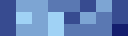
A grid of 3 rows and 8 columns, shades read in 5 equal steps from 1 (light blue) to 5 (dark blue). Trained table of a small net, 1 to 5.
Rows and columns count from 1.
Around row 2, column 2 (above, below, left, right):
2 2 4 2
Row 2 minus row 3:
0 -1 0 0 1 -1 0 -1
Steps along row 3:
down same down up same same up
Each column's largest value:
4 2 2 3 4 4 3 5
